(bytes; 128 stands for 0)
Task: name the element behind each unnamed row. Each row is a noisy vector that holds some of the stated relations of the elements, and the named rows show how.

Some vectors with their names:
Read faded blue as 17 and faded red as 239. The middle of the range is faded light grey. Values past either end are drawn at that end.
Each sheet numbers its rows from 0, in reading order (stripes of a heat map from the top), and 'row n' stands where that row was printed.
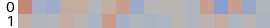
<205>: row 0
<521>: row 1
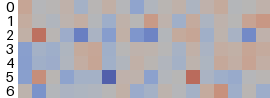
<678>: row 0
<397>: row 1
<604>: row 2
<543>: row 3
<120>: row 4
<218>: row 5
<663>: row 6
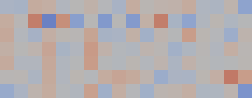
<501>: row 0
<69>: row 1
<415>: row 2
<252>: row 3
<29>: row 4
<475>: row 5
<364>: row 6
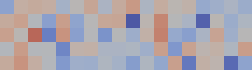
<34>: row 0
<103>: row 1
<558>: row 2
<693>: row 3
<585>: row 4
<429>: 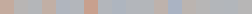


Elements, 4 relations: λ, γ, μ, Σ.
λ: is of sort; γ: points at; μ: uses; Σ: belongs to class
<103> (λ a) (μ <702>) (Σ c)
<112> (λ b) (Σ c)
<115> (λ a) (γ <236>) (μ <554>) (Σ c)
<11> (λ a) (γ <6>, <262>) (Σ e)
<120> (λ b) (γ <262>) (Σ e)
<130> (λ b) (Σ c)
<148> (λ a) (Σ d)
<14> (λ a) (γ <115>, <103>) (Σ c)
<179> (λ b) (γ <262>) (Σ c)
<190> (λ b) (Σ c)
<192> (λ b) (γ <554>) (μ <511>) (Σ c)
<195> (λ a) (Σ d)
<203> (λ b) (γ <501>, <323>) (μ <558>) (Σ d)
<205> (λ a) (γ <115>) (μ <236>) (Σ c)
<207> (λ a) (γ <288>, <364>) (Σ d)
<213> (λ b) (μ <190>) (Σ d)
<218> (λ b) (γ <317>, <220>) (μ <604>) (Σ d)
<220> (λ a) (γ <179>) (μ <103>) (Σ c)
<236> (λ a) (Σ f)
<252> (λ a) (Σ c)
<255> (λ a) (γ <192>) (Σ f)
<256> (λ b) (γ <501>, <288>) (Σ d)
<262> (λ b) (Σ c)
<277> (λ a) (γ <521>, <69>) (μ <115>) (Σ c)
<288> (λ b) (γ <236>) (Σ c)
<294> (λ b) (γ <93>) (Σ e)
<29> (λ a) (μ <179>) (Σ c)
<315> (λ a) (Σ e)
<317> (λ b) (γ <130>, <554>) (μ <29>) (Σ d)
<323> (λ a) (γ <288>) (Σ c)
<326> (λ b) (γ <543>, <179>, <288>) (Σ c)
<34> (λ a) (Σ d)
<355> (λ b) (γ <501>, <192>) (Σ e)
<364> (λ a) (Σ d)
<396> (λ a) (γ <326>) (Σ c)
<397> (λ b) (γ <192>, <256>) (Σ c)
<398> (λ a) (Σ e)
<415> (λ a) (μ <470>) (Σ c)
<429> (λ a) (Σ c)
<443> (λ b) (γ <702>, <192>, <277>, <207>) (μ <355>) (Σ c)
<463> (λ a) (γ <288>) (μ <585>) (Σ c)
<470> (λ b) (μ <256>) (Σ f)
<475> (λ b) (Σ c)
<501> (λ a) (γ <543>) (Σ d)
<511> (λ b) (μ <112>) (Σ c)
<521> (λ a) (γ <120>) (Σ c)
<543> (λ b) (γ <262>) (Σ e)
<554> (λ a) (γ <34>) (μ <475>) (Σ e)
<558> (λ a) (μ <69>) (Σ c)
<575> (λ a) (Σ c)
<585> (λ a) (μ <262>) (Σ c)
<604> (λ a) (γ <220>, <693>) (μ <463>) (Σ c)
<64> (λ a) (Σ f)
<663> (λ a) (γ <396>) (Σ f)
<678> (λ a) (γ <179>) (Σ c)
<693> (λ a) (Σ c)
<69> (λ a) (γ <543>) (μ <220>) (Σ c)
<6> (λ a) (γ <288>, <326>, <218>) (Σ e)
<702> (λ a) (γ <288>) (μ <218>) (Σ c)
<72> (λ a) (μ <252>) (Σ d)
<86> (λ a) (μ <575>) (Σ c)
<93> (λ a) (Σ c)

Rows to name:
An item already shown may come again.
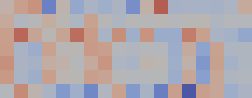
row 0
<220>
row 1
<323>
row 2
<93>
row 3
<115>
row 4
<14>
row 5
<115>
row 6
<262>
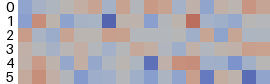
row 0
<355>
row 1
<218>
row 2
<115>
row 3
<288>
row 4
<702>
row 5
<585>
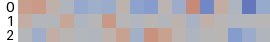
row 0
<463>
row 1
<29>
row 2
<255>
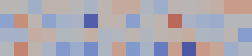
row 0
<511>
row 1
<218>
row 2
<207>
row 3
<262>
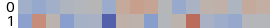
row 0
<470>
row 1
<218>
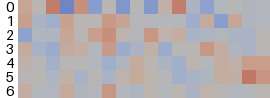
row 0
<69>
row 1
<115>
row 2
<554>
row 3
<277>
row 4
<326>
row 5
<179>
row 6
<29>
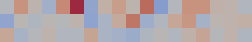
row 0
<294>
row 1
<317>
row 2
<396>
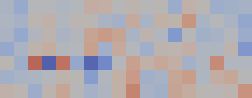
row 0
<64>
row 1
<72>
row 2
<236>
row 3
<364>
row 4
<203>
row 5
<213>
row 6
<192>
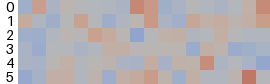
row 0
<130>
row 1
<443>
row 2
<11>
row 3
<64>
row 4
<72>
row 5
<256>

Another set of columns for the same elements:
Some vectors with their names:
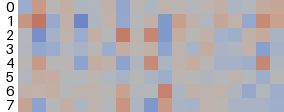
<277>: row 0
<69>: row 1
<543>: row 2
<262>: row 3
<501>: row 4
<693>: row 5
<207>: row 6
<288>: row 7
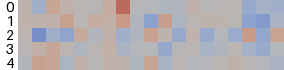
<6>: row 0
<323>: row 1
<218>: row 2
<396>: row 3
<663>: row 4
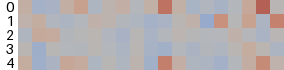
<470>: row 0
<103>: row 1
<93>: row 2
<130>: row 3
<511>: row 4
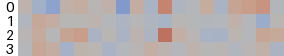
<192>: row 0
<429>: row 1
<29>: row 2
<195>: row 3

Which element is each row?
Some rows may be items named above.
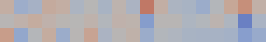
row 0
<511>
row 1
<678>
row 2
<326>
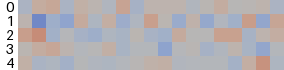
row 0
<236>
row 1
<218>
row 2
<558>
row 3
<396>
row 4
<213>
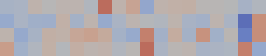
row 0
<11>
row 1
<604>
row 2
<702>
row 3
<256>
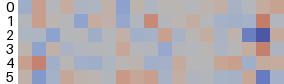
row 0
<277>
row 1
<501>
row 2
<463>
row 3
<294>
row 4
<558>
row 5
<179>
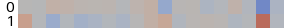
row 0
<678>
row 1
<203>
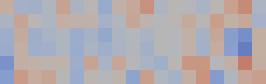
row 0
<317>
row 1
<255>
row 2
<585>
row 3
<585>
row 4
<554>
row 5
<115>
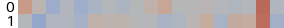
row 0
<203>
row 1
<355>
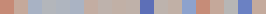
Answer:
<220>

